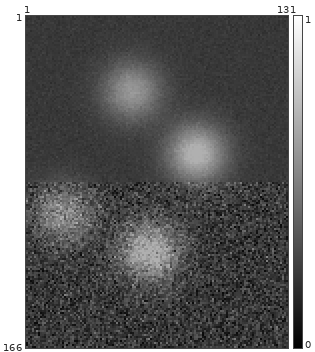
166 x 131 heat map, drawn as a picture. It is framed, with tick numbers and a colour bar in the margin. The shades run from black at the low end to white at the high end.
Mirror symmetry: none. Odd rows or columns: none. Histogram: skewed, a long tail of high values. Bumps: four. Average level on the scale: 30%. Seam: horizontal, 50% of the way down, the top part calmer.
